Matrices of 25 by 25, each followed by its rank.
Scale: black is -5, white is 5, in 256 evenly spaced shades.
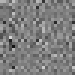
five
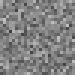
full rank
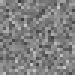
full rank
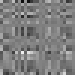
two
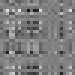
two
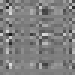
two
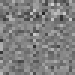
five
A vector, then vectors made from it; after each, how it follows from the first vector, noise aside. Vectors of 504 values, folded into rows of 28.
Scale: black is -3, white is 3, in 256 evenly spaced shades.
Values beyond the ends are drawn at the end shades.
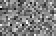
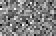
negated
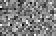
copied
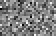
copied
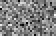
sign-scrambled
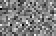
copied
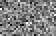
sign-scrambled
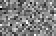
copied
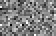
copied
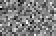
copied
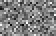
sign-scrambled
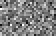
negated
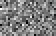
negated
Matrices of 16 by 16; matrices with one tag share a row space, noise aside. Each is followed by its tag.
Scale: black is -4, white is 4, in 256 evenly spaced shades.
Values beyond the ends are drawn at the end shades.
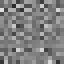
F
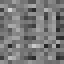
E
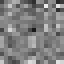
E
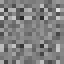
F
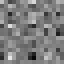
E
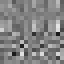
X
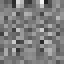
F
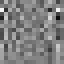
F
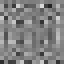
F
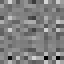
E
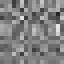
X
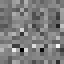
X
